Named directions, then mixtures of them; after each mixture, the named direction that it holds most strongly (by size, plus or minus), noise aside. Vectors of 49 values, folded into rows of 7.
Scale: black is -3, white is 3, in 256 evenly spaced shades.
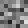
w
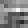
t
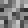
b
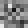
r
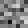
w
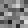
w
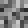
b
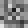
r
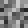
b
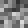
b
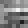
t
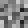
b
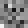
r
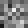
r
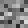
w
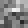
t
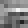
t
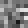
b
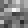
t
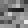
w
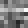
t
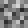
b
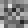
r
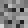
w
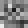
r
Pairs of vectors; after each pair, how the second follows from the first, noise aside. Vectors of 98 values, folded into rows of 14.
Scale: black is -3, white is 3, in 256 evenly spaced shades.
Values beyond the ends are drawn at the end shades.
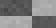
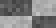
copied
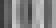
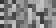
sign-scrambled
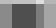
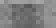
shrunk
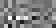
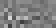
shrunk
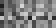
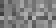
shrunk
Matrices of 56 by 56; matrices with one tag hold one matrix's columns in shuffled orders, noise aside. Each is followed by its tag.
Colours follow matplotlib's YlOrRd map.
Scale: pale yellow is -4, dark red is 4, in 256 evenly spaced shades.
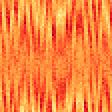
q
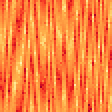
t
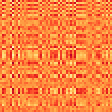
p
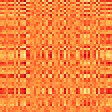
p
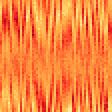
q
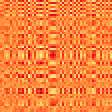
p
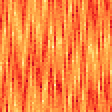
t
